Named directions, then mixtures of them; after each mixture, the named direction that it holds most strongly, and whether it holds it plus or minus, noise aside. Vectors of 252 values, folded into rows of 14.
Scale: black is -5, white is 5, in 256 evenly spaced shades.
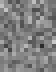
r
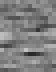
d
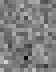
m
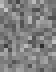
r, plus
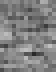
d, plus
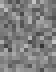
r, plus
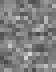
m, minus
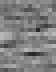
d, plus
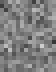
r, minus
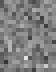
m, minus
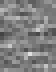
d, minus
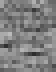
d, plus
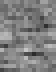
d, plus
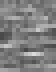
d, minus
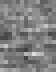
d, minus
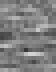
d, minus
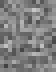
r, minus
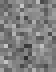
m, plus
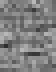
d, plus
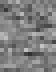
d, plus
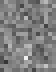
m, minus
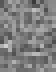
r, minus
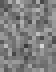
r, minus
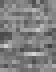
d, minus
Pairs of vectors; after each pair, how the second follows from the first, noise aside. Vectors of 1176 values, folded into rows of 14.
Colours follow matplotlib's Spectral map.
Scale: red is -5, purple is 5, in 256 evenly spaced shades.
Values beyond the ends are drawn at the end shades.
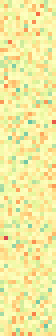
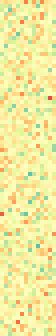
reversed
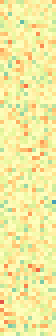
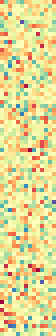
scaled up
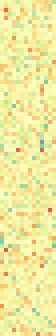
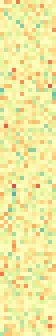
reversed
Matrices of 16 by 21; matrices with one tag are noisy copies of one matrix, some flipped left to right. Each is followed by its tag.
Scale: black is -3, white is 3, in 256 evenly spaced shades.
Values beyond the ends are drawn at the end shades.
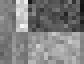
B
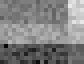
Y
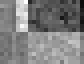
B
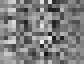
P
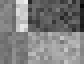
B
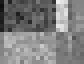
B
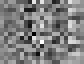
P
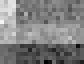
Y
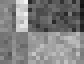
B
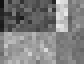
B
